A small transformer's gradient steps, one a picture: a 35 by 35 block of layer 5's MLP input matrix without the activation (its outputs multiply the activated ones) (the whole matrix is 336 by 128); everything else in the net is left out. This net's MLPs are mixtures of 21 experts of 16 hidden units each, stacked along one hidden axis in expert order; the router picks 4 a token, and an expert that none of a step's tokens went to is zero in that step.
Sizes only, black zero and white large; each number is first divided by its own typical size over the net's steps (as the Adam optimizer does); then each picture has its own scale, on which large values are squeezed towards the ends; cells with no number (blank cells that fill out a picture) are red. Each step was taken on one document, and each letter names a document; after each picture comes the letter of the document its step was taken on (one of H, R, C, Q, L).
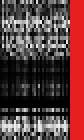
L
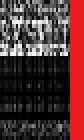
L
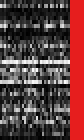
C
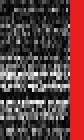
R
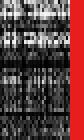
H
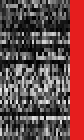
H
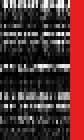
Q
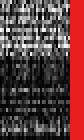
L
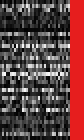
H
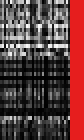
L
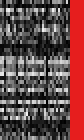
R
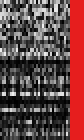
H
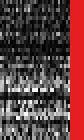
R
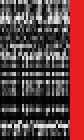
L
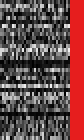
H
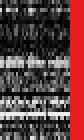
R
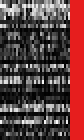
C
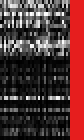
Q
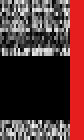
L
